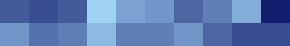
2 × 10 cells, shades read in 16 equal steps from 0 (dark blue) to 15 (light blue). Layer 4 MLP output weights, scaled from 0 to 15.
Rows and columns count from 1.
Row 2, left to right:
10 7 8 13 8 8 10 6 4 4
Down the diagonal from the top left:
5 7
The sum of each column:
15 11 13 28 19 18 16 14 16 4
